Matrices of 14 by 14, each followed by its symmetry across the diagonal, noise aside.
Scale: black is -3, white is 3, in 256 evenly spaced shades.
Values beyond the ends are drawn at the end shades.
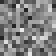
neither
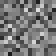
symmetric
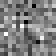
antisymmetric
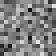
neither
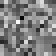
antisymmetric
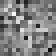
symmetric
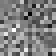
antisymmetric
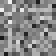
symmetric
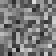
neither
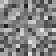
symmetric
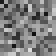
symmetric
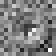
symmetric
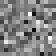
neither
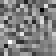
antisymmetric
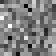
neither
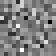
antisymmetric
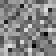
symmetric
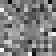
antisymmetric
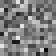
neither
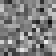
antisymmetric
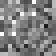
symmetric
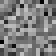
symmetric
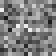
neither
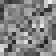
symmetric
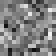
antisymmetric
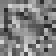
antisymmetric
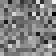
neither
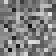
neither
